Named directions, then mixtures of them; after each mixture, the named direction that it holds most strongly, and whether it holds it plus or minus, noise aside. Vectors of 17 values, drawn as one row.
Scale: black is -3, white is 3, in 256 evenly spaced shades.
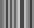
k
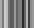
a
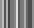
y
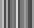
y, plus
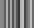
k, minus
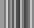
k, minus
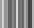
y, plus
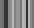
a, minus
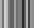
a, plus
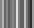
y, plus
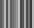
k, plus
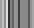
y, plus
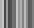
y, plus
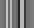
k, minus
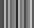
y, minus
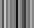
y, minus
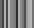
y, minus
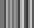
k, minus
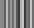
k, minus
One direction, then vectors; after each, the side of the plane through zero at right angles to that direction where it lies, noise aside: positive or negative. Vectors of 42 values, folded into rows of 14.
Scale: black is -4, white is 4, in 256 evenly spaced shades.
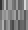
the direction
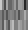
negative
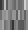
positive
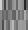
negative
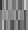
positive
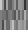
negative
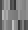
positive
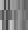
negative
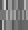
positive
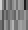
negative
